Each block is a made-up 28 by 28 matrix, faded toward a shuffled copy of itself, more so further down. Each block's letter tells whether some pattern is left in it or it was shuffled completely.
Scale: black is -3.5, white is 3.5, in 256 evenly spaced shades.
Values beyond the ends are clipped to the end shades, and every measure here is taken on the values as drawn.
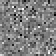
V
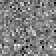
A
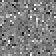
V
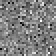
V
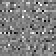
A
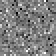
V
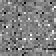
A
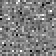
A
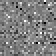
A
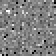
V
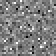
V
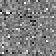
A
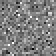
V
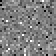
V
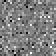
V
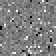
V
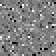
V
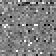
A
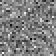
V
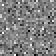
V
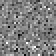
V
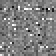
A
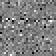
A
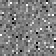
V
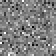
V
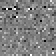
A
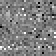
A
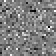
A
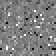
V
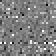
A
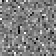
V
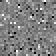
V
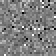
A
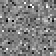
A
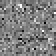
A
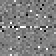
A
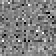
A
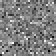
V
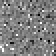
V
